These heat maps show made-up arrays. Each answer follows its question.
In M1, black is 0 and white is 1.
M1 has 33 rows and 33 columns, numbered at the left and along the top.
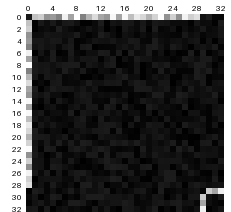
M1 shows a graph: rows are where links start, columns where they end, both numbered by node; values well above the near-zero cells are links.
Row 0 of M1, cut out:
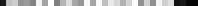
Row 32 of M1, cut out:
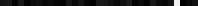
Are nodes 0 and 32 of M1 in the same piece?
no
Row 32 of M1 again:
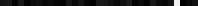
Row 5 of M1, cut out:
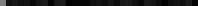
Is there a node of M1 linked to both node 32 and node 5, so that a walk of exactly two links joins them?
no
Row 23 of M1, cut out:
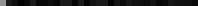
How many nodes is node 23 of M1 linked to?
1
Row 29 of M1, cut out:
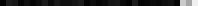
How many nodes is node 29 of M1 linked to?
3
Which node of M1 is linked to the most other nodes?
node 0
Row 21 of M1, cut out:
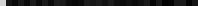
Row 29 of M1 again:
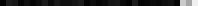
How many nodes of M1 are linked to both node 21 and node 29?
0
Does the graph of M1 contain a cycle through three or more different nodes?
no
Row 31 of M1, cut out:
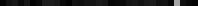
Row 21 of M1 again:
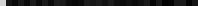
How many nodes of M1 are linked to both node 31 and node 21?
0
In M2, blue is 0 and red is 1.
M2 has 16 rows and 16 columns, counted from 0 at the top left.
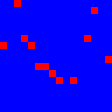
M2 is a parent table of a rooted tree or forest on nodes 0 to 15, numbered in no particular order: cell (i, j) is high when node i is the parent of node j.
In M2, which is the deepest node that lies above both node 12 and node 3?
5
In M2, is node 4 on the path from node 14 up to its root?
no
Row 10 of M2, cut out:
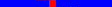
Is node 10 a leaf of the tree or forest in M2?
no
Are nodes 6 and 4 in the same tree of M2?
yes
